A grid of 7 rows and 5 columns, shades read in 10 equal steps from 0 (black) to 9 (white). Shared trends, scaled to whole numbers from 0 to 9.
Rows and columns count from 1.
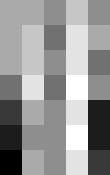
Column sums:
25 45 33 57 24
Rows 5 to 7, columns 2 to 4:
6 5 8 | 5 5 9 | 6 5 8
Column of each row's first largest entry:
4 4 4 4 4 4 4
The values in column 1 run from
0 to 6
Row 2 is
6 7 4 8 6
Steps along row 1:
same down up down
